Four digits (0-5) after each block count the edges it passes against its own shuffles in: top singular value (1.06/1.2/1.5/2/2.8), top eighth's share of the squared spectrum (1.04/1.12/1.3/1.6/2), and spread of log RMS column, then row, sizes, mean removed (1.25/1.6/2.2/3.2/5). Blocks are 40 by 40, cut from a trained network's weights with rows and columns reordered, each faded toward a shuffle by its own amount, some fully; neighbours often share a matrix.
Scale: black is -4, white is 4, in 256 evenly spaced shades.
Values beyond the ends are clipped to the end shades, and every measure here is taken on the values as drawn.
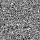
1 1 1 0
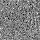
0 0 0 0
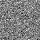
0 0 0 0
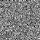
2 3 1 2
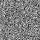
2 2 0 0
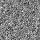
0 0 0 0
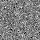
0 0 0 0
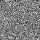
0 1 0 0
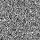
0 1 0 0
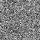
0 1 0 0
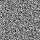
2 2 0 0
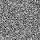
0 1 0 0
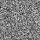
2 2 0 0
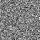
1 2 0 0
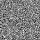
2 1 0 0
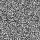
0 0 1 0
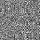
3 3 1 0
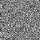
3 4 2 1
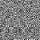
4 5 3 2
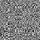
3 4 2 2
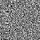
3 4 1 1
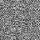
3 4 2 1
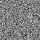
2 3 0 0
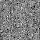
1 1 0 0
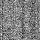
2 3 0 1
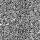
1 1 0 0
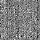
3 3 1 1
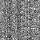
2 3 1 1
